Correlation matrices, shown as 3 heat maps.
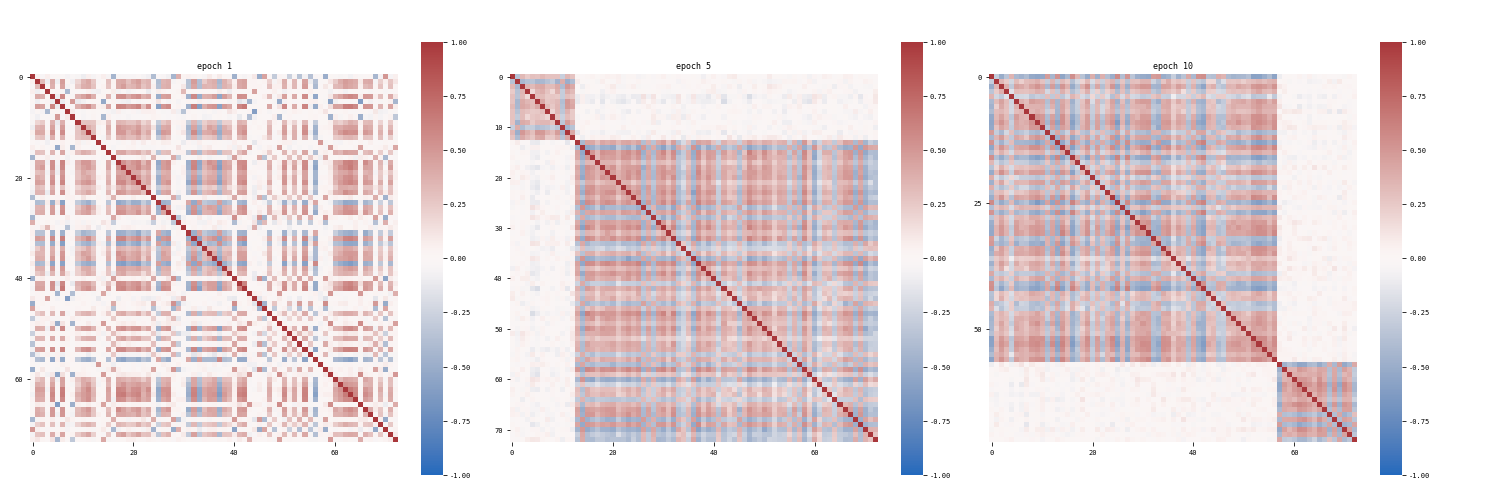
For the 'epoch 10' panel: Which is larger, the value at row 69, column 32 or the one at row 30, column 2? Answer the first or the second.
the second
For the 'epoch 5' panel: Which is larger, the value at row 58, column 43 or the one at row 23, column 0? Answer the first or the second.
the first
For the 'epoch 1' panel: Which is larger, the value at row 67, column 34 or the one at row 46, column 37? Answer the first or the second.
the first
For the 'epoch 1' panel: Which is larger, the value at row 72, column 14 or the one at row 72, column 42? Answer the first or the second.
the first
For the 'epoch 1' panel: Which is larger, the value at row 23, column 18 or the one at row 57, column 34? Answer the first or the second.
the first
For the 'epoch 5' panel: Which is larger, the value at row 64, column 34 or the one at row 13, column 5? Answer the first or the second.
the first
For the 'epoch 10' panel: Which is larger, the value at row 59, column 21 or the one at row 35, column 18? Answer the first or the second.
the second
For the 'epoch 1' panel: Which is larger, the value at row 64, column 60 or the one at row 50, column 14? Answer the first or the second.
the first
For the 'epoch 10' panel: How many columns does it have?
73
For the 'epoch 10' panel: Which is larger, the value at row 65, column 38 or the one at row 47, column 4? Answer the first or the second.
the first
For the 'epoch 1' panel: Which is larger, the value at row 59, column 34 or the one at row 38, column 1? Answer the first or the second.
the second
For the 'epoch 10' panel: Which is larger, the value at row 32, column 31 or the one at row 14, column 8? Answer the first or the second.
the second
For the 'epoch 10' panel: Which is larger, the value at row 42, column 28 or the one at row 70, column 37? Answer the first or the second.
the second
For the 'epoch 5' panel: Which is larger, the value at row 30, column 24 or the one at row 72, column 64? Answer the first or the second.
the first
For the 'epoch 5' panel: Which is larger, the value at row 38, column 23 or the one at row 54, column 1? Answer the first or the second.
the first
